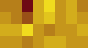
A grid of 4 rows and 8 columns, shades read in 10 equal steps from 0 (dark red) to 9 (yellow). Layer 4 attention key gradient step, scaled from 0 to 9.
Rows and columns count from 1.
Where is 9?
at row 1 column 5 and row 3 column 3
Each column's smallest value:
5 5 0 6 5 6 6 5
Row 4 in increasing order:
5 6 6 6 6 6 7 7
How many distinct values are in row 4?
3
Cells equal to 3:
1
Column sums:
24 23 17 26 29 25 26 24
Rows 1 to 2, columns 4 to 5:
7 9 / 7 8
